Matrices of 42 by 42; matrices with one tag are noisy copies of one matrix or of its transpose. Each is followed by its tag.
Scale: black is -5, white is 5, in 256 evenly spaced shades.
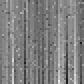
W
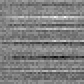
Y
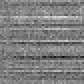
Y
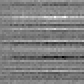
Y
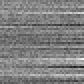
W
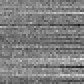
W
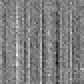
Y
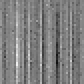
Y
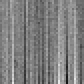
W
